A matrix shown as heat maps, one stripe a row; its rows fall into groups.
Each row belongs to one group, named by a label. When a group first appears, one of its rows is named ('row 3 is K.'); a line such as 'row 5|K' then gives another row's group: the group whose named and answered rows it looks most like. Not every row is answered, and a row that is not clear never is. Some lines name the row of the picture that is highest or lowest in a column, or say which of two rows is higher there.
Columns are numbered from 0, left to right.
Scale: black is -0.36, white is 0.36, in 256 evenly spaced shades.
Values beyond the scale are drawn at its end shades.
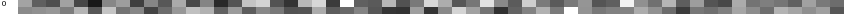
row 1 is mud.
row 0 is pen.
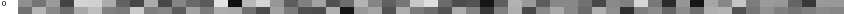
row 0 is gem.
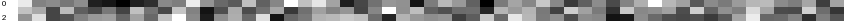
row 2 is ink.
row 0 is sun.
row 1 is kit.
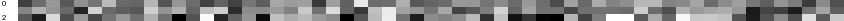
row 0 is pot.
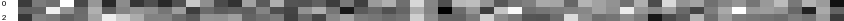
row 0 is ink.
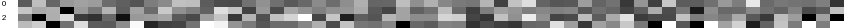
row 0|ink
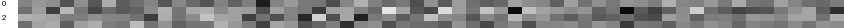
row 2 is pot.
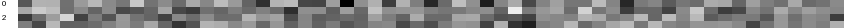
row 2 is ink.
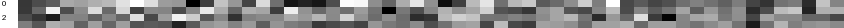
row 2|mud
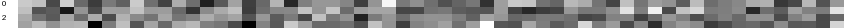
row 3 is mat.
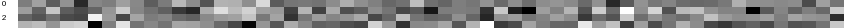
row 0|ink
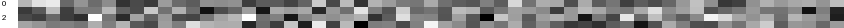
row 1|pot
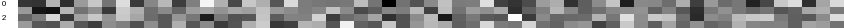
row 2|gem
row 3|pen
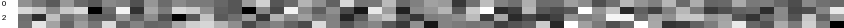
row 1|mat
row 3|mud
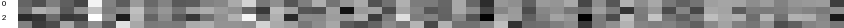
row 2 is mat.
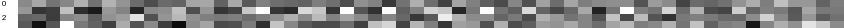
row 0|mud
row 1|pen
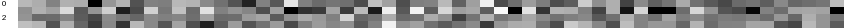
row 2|pen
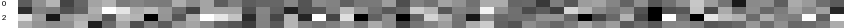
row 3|mat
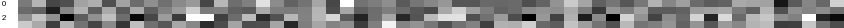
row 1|mud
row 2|sun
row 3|kit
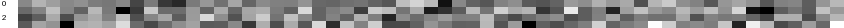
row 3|gem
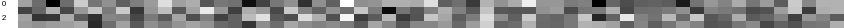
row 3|mat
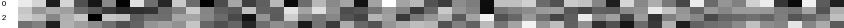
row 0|kit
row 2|mat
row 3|ink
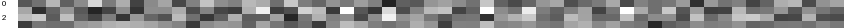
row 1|pen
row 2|kit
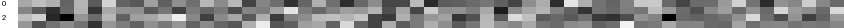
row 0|mud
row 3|pen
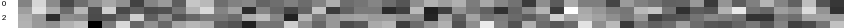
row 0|sun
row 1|mud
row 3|mat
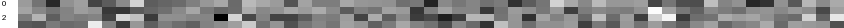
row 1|sun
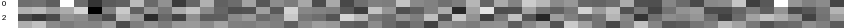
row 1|mat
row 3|mud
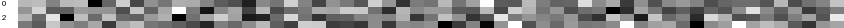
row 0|mat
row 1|ink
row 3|gem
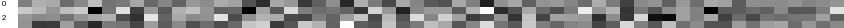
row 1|mat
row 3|pen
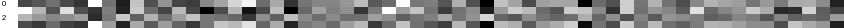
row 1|kit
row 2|mat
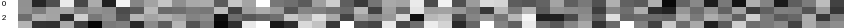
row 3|pen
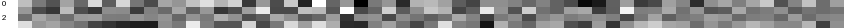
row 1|pen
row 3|sun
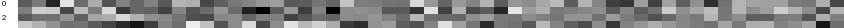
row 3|sun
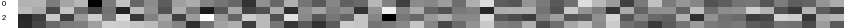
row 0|mat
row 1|kit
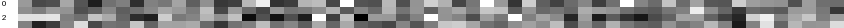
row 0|pen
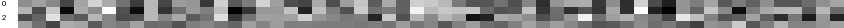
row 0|gem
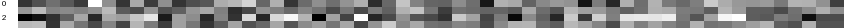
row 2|pot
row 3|kit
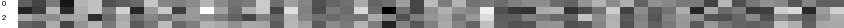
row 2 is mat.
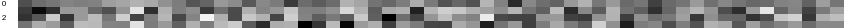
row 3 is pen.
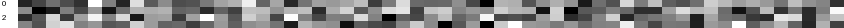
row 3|gem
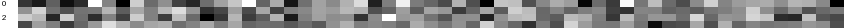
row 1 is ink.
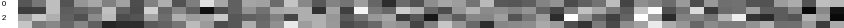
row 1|pot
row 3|sun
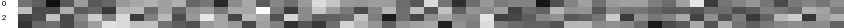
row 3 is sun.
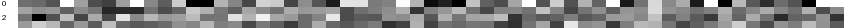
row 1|sun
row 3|mud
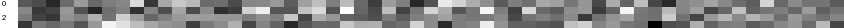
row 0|mud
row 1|pen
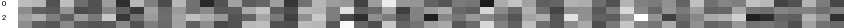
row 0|kit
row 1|pen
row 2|mud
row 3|pen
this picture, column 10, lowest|0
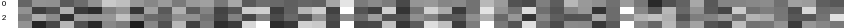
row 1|pen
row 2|gem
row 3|pen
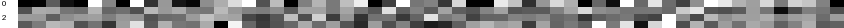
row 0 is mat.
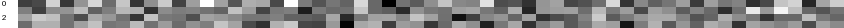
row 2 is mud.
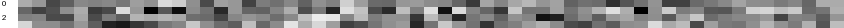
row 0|ink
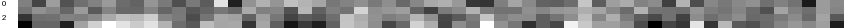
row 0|gem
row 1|pot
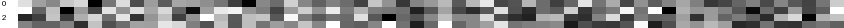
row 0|mat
